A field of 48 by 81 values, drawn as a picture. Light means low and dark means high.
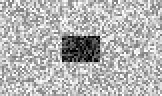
An odd patch, higher than its surroundings, sits in the centre. There is no overall slope. Overall the values sit about 30% of the way up the scale. The ninth with the highest average is the centre. No regular stripes run through it.
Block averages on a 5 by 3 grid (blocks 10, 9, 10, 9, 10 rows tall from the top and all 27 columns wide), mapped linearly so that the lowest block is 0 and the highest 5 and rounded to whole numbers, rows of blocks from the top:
0 0 0 | 0 1 0 | 0 5 0 | 0 1 0 | 0 0 0
